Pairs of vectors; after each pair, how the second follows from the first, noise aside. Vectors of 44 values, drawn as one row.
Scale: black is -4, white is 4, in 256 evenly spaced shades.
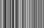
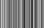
wrapped around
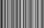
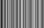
copied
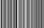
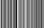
copied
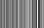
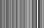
copied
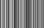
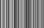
copied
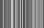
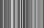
copied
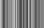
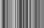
copied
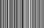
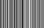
copied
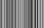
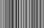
wrapped around
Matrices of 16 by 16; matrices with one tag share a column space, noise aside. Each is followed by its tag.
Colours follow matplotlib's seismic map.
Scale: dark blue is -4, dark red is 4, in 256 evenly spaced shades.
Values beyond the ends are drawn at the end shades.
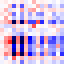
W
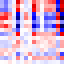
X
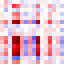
W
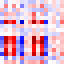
W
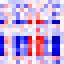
W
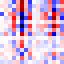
X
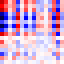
X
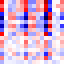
X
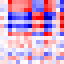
X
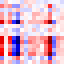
W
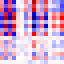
X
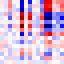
X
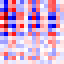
X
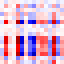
W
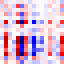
W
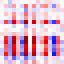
W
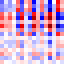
X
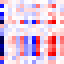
W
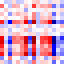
W
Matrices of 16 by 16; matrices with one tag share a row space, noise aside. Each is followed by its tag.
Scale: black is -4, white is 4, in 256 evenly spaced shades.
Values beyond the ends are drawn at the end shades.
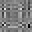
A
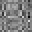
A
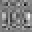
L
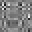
A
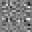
L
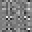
L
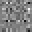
L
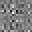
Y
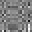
A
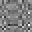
A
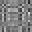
A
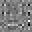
A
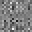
Y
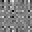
Y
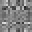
L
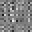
Y
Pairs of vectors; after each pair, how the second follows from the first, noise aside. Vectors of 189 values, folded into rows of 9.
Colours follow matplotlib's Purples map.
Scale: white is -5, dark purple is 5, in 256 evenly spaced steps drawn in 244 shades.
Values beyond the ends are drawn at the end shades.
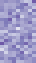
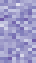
wrapped around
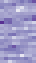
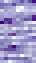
scaled up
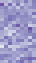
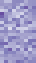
wrapped around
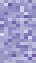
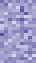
negated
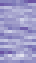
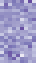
sign-scrambled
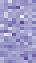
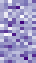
scaled up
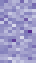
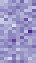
sign-scrambled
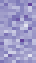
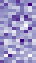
scaled up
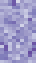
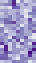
scaled up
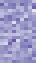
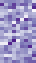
scaled up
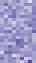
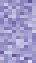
negated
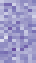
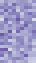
wrapped around
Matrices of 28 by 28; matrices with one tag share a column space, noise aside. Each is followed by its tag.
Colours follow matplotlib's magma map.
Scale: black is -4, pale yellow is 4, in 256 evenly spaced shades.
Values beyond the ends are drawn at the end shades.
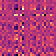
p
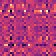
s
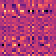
s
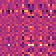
s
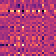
s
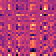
p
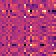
s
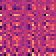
p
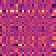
s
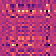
s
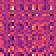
p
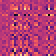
p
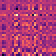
p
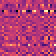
s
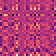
p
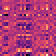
p
